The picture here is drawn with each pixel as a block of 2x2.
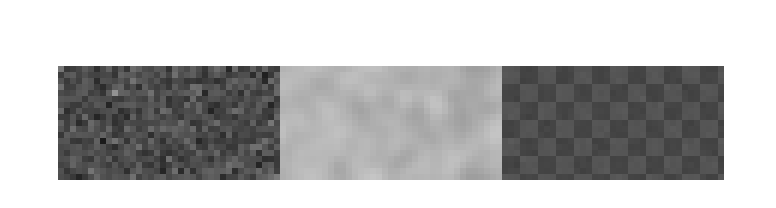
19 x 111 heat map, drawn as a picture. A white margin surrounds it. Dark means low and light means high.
The table splits into one row of 3 panels. Panel 1,1: low, fine-grained. Panel 1,2: high, blotchy, faint in contrast. Panel 1,3: low, checkered, faint in contrast.
